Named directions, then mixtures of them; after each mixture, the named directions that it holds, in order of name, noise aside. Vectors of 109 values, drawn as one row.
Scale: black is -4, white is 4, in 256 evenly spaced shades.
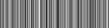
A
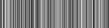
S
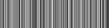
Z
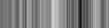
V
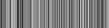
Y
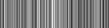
A, V, Z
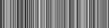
A, S, Y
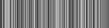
S, Y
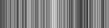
A, V, Y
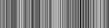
S, V, Y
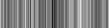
A, S, V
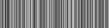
S, Z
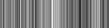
S, V, Z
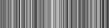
A, V, Z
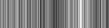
V, Z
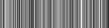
S, Z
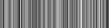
A, S, Z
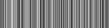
Y, Z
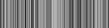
A, S, V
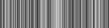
S, V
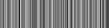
Z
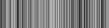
V, Y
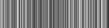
V, Y, Z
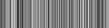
Y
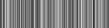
S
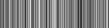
A, V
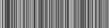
S, Y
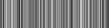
S, Y, Z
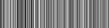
A, S, Y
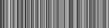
A, S, Y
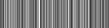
A, Y, Z
